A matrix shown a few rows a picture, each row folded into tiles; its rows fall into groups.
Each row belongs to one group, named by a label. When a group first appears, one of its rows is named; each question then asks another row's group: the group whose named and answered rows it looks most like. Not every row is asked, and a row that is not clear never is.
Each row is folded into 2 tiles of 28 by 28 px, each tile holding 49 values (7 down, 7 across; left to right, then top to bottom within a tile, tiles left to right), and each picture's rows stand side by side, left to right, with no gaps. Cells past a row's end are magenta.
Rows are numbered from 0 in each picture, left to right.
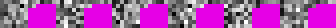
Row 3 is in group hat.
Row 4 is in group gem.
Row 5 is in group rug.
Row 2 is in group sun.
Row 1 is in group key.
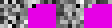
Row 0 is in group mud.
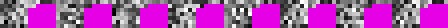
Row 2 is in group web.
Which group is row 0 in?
hat
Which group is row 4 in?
key
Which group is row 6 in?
rug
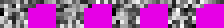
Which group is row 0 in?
rug
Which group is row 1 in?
gem
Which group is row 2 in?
web
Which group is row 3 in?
web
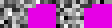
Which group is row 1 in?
rug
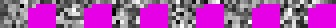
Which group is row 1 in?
rug
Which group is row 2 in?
web
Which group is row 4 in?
web
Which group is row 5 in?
web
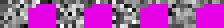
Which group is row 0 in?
sun
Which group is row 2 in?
key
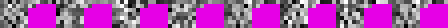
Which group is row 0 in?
mud
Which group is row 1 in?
web
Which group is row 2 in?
mud
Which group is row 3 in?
rug
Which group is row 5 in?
sun
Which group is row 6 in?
gem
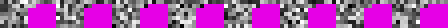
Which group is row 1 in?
key
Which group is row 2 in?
mud
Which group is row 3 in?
mud
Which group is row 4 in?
gem
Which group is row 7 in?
web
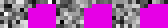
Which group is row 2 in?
gem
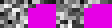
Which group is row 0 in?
mud
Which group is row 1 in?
web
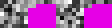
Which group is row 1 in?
key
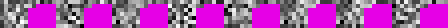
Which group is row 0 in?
mud
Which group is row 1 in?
key
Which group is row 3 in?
key
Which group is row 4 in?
hat
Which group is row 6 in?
hat
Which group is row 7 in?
mud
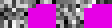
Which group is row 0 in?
gem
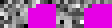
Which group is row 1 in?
web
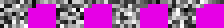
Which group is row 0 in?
gem
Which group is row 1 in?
gem
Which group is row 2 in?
rug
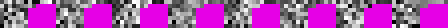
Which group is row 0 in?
gem
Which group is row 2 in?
sun
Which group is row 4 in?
hat
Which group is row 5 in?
rug
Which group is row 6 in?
mud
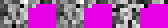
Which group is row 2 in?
gem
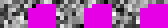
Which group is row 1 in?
sun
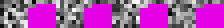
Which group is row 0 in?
rug
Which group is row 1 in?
key
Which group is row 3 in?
hat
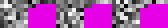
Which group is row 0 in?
mud
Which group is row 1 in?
rug
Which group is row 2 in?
mud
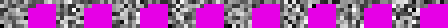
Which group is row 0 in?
rug
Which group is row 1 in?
key
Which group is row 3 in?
mud
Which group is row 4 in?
rug
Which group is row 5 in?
mud
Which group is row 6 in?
rug
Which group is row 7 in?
key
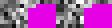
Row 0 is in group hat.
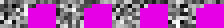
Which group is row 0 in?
key
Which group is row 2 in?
key
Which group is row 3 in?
key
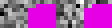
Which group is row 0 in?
hat
